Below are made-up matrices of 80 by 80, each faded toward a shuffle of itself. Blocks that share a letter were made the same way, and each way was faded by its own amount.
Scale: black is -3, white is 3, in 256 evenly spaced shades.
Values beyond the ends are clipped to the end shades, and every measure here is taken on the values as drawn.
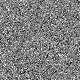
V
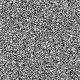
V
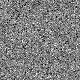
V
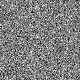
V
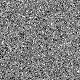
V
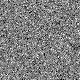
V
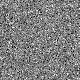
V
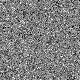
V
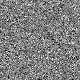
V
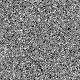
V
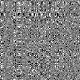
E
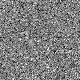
V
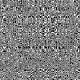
E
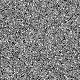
V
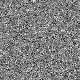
V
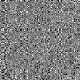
E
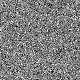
V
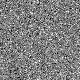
V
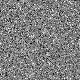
V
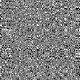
E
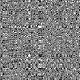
E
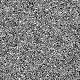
V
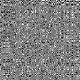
E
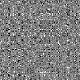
E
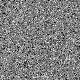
V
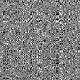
E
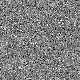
V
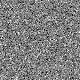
V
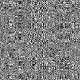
E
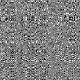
E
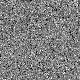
V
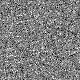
V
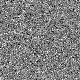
V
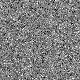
V
